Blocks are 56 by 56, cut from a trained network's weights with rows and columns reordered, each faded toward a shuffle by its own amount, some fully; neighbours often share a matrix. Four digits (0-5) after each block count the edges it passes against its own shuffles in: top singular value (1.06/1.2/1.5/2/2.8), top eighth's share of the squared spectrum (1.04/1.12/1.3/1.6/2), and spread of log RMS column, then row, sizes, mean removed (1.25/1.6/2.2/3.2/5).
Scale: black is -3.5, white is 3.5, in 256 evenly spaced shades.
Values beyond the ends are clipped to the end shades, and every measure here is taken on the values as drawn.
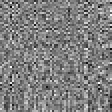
4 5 3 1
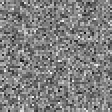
0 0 1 0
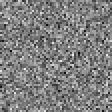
2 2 0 0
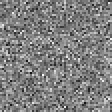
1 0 0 0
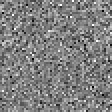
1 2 0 0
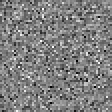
1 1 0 0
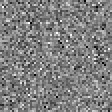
2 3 1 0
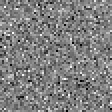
0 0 0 0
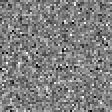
0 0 0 0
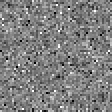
1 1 0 0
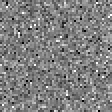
0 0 0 0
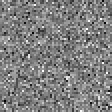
0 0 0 0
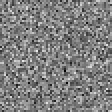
0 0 0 0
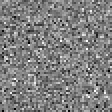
2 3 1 1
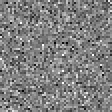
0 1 0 0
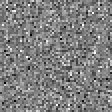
2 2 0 0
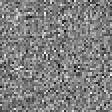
2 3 1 0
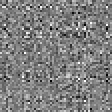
4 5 3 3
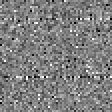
3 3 0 2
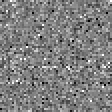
2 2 0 1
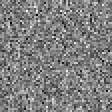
2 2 0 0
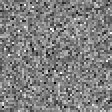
0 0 0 0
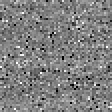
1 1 0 0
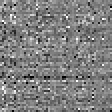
3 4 3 2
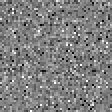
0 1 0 0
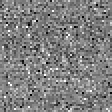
1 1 0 0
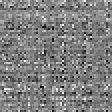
3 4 3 2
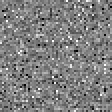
1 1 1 0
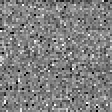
1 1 0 0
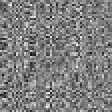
4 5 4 3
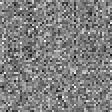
3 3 2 0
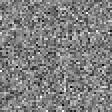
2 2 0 1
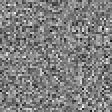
3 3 2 0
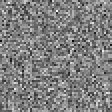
2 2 0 0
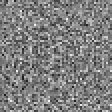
3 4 1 1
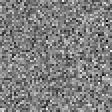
2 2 1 0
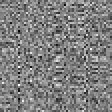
4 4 2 1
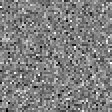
1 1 0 0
